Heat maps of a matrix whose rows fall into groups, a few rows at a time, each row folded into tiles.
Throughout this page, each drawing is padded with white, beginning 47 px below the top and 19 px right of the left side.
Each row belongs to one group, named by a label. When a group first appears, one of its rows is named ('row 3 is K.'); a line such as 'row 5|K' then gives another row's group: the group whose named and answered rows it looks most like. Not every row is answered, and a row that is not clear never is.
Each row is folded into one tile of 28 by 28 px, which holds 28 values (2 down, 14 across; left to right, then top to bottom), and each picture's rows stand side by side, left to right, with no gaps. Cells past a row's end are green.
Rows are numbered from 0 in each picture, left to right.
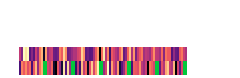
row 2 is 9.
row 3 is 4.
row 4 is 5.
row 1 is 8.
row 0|9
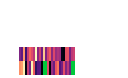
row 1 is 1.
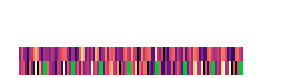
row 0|8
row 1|8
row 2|9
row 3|5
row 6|5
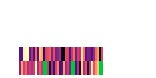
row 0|9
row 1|1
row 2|9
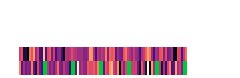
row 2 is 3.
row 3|5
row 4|8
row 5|1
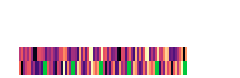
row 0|1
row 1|8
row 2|3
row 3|1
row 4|3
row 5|9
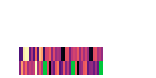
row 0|9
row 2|1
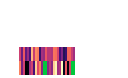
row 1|5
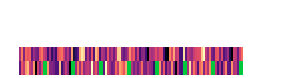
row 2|9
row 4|1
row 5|4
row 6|3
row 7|1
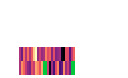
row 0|3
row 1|1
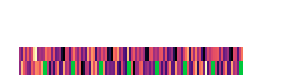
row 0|3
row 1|1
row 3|4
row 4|1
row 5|1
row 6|5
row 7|1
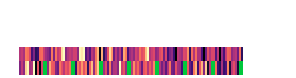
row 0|5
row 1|3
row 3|9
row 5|1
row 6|5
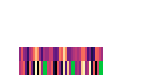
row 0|8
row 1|8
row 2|5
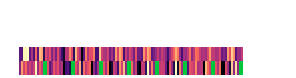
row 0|9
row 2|4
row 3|8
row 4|8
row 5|8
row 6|5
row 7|8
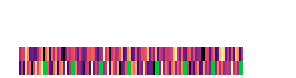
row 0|9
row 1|5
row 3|4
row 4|4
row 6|1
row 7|9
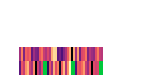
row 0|5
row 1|9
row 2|5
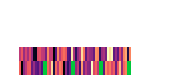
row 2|9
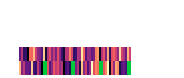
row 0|4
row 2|9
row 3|4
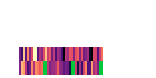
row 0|3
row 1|1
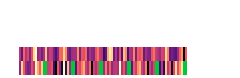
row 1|8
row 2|5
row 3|9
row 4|5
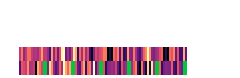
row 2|5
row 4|8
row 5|4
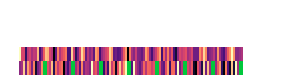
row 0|4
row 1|4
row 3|9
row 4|3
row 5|5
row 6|8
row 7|8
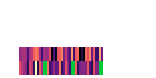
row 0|8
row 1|4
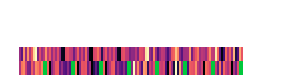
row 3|1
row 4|3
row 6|5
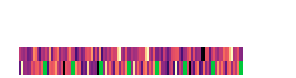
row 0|3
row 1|5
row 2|4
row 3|3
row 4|3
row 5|8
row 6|1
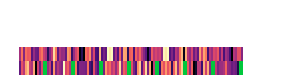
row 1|9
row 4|5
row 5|9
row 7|1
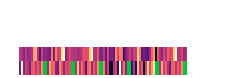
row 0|3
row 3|8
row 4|9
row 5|3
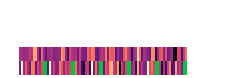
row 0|3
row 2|8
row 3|5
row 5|1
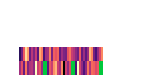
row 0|9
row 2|3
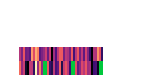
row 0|8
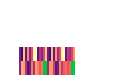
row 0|3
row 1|3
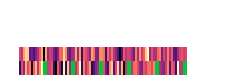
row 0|9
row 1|8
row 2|4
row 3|5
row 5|5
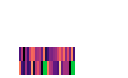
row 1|4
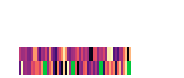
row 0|3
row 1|8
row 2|1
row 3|9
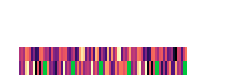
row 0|5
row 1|8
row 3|3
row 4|5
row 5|1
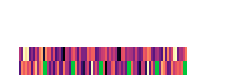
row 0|9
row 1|1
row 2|8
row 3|1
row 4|8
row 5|3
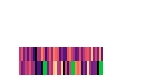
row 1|5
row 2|4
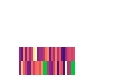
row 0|3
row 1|5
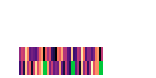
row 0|9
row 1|4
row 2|9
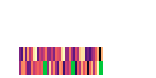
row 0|3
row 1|3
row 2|9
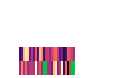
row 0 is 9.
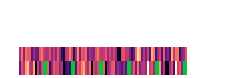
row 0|5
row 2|5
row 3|1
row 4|9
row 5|8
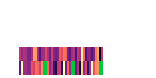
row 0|3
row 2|9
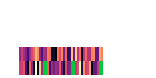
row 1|4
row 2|4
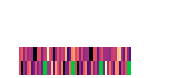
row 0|1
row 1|4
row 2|1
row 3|3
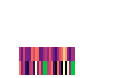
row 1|8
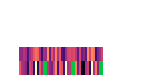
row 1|5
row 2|8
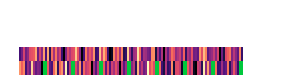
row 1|5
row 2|4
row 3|4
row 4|9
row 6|8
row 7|4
